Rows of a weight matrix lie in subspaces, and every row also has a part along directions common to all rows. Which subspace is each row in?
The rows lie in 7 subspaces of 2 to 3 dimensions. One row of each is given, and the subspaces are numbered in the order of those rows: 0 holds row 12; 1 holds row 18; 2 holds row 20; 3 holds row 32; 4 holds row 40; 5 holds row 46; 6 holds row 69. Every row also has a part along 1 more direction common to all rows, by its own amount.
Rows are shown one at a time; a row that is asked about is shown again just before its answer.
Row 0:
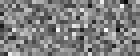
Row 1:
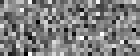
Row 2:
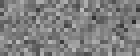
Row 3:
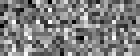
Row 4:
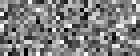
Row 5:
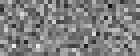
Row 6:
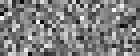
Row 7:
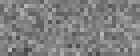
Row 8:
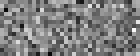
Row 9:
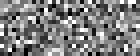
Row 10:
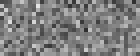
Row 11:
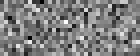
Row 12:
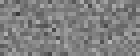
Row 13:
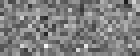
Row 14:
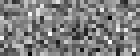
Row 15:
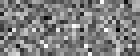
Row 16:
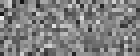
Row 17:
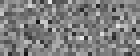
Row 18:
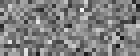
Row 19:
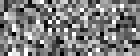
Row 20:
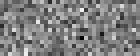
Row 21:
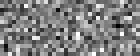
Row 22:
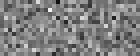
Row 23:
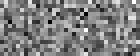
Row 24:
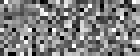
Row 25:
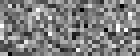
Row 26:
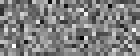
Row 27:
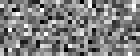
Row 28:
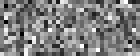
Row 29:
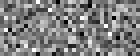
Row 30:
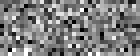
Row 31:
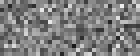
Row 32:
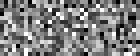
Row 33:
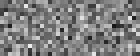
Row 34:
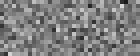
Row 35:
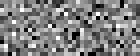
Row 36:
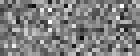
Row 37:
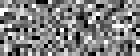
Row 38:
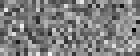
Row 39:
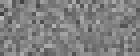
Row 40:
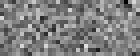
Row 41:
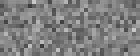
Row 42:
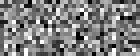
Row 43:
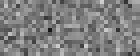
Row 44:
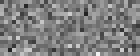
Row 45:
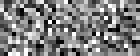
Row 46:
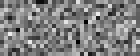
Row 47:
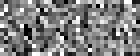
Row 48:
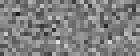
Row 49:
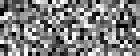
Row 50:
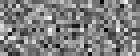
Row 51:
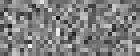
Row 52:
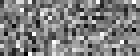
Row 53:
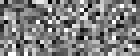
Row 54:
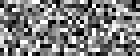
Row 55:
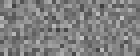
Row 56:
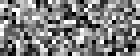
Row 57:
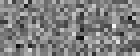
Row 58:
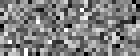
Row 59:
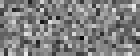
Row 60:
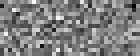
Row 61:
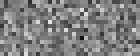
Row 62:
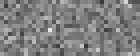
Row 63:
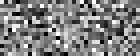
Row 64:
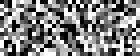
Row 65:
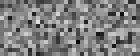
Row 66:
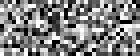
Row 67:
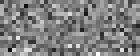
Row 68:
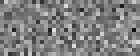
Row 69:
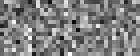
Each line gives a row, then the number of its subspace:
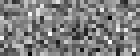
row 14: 4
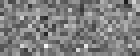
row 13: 4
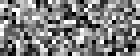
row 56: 6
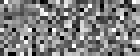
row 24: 6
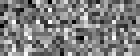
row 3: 6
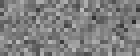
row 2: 1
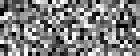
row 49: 5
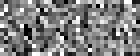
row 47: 6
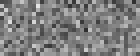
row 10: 3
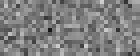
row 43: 4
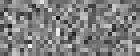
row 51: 5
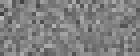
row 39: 3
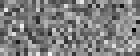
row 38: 6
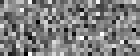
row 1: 1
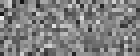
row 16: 3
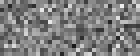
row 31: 1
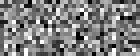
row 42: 5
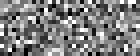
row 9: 2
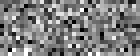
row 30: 2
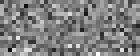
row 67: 2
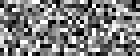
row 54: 0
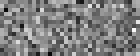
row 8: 6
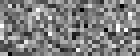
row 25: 4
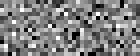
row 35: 5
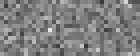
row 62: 4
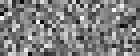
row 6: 3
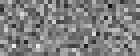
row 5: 2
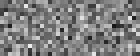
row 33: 5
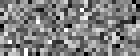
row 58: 1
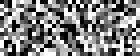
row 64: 3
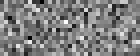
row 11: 5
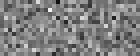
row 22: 0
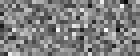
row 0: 4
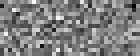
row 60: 0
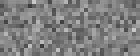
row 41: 0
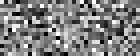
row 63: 0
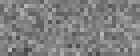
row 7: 2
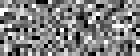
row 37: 5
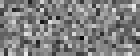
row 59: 0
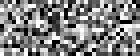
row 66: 1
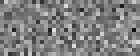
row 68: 6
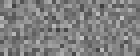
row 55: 3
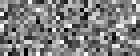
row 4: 1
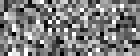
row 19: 2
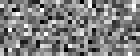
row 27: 0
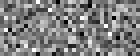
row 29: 0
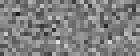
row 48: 0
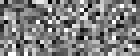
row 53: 6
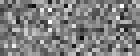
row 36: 1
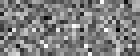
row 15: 4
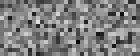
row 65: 5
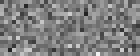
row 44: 2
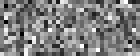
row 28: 4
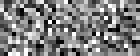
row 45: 2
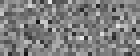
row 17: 0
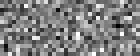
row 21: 5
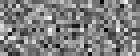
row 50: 4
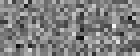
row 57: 5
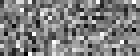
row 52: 1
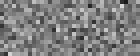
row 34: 4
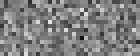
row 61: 3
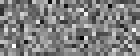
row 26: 2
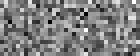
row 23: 3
